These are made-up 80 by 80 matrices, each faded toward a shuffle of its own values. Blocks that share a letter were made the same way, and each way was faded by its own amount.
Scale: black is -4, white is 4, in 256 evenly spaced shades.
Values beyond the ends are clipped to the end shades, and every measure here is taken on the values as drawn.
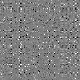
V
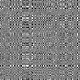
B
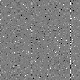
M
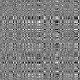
B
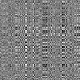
B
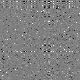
V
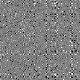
V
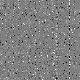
M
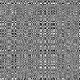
B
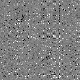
M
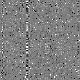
M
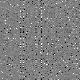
M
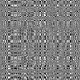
B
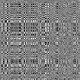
B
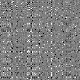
V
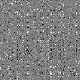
M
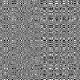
B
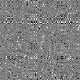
V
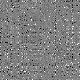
M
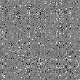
M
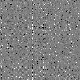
M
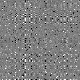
V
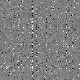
M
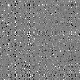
V
